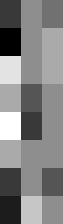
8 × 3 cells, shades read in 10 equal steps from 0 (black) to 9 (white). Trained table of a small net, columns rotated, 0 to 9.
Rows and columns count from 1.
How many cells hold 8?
1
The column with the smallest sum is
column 1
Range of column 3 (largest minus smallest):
3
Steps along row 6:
down same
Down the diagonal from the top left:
2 5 6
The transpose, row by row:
2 0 8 6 9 6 2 1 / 5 5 5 3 2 5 5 7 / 4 6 6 5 5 5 3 5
